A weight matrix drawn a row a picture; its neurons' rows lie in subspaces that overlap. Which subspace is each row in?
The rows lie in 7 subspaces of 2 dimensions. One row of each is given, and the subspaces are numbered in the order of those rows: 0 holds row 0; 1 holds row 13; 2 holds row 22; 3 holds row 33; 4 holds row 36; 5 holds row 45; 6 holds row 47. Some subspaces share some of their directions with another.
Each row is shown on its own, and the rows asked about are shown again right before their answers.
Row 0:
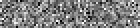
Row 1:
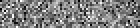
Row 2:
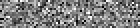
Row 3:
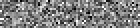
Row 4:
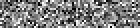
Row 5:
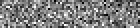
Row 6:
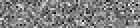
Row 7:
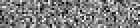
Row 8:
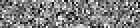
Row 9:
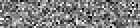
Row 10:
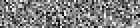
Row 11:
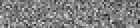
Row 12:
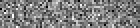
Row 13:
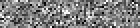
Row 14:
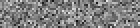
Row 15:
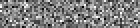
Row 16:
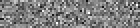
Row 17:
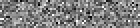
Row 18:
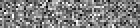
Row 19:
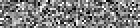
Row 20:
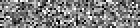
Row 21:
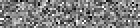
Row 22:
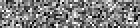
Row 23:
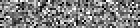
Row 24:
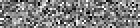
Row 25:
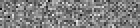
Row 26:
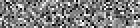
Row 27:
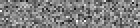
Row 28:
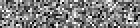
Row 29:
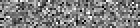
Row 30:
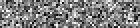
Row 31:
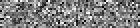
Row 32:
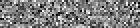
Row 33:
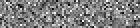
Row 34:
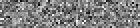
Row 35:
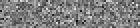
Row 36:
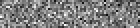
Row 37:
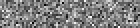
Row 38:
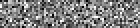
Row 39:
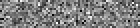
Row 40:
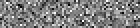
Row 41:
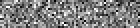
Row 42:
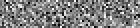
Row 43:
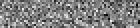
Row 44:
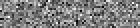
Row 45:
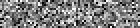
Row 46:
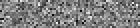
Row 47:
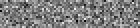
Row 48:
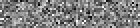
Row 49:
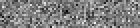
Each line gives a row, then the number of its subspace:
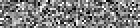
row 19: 1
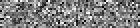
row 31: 4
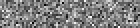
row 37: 2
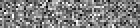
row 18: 0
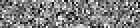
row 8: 5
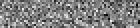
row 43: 4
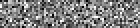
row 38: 6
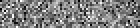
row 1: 0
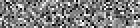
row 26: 3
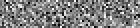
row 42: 3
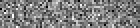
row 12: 0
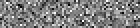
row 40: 3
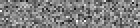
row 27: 6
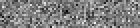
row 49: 1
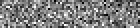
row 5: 4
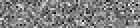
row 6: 3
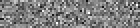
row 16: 5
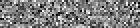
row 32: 5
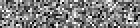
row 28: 2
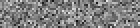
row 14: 5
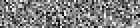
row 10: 3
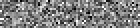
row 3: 1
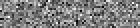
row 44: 0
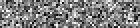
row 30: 2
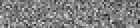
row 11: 4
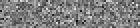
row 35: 6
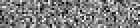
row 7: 1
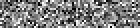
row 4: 5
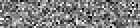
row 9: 4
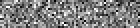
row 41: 4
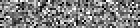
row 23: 1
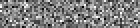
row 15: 6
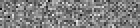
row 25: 0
